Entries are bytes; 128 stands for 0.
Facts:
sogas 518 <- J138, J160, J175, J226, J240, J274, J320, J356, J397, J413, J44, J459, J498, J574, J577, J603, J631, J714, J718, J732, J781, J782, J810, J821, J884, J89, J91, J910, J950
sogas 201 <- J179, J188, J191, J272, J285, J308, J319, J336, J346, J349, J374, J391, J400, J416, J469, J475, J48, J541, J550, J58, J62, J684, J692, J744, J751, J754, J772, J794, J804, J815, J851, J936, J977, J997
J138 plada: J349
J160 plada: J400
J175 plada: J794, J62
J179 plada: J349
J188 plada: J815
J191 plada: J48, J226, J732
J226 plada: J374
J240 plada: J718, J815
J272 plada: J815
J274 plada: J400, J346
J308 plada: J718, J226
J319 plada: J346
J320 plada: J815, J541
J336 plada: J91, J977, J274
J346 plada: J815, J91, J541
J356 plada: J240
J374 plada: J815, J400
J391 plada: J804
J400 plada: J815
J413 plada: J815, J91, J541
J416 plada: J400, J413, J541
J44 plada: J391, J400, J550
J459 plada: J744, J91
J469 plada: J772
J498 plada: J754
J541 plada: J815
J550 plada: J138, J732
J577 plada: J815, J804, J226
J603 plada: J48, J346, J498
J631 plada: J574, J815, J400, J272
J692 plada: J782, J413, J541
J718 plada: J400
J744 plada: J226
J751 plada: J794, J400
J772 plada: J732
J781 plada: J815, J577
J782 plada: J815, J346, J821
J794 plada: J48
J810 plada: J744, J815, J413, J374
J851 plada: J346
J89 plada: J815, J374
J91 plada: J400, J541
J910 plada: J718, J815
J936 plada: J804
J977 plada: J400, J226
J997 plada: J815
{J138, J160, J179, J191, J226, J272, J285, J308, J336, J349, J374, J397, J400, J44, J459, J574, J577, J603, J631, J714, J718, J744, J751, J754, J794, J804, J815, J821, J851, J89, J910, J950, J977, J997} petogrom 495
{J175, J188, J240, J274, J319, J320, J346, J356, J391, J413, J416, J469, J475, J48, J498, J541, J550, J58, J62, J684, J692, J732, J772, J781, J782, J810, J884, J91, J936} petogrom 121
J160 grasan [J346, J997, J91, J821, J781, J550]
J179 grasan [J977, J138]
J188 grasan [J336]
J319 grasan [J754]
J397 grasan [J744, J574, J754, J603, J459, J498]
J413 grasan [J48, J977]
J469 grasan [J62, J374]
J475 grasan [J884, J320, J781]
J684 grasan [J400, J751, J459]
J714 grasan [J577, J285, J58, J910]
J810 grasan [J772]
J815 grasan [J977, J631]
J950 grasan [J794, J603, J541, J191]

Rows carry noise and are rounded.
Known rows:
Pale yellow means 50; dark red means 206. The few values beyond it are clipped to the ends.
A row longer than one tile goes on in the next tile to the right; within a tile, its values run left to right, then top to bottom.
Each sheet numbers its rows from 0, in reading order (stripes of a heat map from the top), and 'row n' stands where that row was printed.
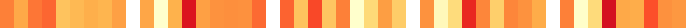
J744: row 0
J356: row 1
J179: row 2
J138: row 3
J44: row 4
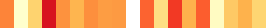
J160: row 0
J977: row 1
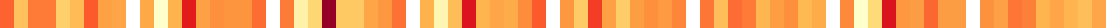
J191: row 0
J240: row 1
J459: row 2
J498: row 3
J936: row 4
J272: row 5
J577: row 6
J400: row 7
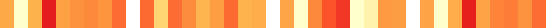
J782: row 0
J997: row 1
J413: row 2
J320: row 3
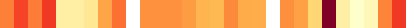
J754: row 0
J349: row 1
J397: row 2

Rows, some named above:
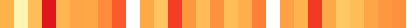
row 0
J498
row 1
J541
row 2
J475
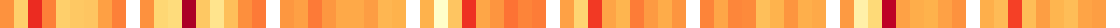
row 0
J188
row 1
J950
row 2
J804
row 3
J884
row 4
J346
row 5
J794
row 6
J574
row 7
J48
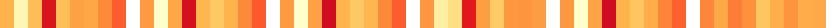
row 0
J498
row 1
J810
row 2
J810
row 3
J714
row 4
J810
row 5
J794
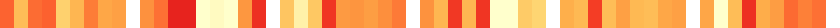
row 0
J751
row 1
J319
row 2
J732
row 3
J815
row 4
J48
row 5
J175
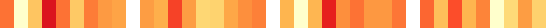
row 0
J631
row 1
J469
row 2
J91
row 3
J179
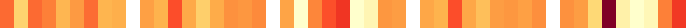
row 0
J997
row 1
J772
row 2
J413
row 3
J62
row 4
J397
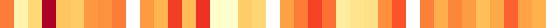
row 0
J603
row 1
J815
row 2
J684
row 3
J285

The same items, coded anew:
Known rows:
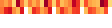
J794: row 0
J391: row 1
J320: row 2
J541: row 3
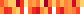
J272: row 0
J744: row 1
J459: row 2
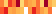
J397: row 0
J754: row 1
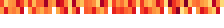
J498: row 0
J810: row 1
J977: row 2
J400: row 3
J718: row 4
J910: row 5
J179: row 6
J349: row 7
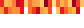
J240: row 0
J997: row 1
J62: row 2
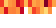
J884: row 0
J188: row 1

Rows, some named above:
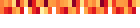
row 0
J794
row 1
J815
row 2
J997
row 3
J346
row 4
J138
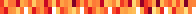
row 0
J950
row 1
J732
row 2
J188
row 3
J714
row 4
J397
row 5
J179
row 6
J684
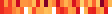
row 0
J160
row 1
J319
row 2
J631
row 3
J772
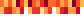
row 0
J772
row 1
J413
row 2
J48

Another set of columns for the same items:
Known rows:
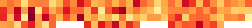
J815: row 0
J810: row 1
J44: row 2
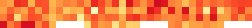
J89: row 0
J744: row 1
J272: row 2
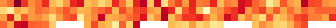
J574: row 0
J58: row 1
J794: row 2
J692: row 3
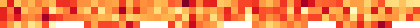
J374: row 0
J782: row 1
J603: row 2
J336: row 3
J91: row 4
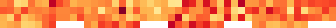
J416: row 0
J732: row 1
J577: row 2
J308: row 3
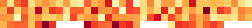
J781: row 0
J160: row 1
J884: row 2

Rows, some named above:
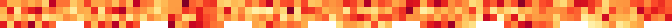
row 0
J810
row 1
J810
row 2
J631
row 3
J498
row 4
J754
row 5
J397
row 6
J574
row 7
J541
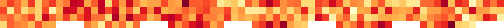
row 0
J400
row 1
J977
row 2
J138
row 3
J397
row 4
J91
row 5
J950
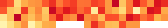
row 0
J541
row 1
J751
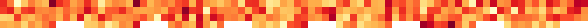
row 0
J188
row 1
J772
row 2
J179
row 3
J346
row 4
J319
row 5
J714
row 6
J744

